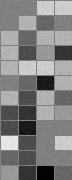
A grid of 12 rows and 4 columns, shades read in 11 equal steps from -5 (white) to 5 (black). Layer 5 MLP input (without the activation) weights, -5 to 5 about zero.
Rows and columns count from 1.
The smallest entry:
-4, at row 10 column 1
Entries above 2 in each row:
0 0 0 1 0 1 0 1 1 0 0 2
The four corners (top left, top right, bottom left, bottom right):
0 -3 -1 1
